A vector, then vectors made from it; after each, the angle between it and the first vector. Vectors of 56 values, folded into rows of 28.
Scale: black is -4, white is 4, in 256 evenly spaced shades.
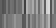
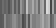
nearly parallel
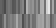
nearly parallel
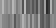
nearly opposite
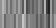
nearly opposite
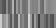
orthogonal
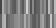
orthogonal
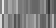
partly opposed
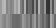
nearly opposite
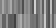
partly opposed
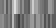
orthogonal
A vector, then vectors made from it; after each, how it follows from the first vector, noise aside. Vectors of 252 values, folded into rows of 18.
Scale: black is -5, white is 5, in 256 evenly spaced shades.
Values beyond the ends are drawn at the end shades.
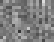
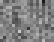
negated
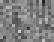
negated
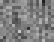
negated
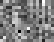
scaled up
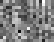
scaled up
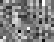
scaled up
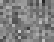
negated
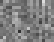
copied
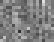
copied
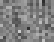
negated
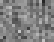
negated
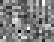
scaled up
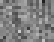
negated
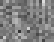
copied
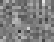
copied
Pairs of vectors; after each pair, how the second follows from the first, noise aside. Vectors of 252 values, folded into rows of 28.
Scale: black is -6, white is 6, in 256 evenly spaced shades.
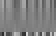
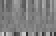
negated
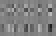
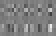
negated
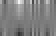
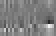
wrapped around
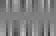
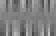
negated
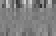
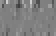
partly zeroed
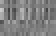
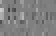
partly zeroed
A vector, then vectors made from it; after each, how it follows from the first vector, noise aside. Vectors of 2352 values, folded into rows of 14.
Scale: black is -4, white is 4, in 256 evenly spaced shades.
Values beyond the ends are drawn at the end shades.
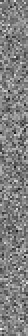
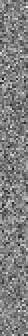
reversed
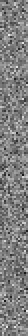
wrapped around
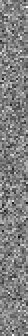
reversed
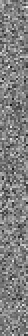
reversed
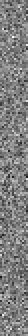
wrapped around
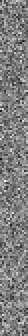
wrapped around
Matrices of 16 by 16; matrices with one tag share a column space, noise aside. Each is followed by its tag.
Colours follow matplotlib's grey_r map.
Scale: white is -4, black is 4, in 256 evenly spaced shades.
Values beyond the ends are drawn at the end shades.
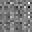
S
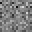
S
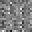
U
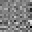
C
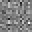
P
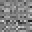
C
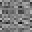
P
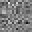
P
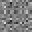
P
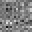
C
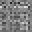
S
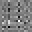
C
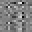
S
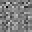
S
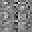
S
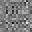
P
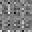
U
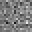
P
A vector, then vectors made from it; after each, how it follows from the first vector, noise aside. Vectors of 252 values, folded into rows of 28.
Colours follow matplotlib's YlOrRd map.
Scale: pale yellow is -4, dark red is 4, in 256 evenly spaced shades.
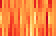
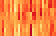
wrapped around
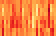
wrapped around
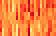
wrapped around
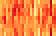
wrapped around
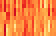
wrapped around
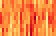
negated
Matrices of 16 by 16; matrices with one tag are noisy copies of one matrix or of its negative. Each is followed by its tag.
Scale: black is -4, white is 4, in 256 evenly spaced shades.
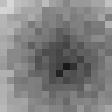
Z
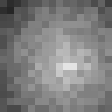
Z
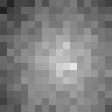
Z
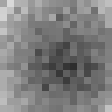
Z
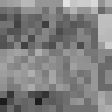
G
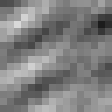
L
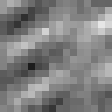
L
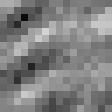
L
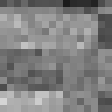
G
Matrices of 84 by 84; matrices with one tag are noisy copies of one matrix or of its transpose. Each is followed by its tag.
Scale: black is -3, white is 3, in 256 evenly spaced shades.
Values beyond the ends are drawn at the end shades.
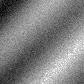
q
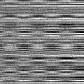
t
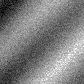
q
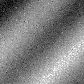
q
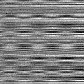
t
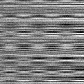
t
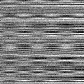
t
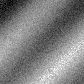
q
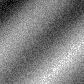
q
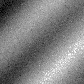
q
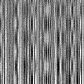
t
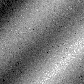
q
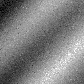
q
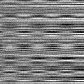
t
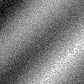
q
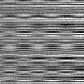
t
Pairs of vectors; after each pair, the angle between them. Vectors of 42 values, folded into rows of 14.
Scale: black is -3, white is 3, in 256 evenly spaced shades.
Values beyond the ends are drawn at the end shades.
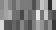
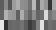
partly aligned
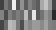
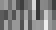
partly aligned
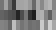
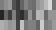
partly aligned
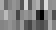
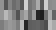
nearly parallel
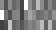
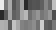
partly opposed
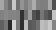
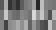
orthogonal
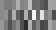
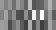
nearly parallel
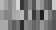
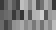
nearly opposite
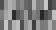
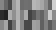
orthogonal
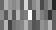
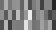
nearly parallel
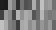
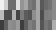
nearly opposite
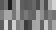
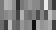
partly opposed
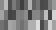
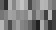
nearly opposite
